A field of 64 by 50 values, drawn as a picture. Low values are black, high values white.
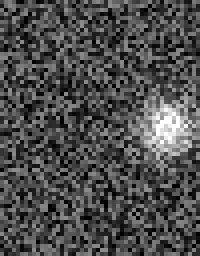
The ninth with the highest average is the middle right. The halves do not mirror each other. A single bump stands in the middle right. Overall the values sit about 30% of the way up the scale.
